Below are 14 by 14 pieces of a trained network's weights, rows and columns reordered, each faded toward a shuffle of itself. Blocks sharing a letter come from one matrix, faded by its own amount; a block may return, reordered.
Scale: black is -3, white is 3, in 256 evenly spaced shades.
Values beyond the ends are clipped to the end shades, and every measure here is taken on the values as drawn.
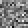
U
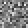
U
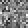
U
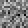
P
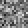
U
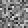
U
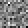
P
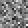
U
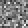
U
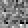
P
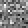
P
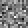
U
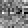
P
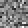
U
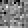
P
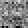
P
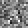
U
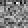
P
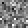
U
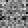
P
